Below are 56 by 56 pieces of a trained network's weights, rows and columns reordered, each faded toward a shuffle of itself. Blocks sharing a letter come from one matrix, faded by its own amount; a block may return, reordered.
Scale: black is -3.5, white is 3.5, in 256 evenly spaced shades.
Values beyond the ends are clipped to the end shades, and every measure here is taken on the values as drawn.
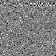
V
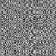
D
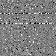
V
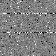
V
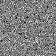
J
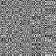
D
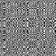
D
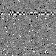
V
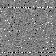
V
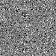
J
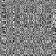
D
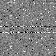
V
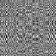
D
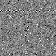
J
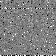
J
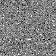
J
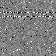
V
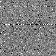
V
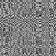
D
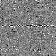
V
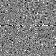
J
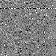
V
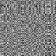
D
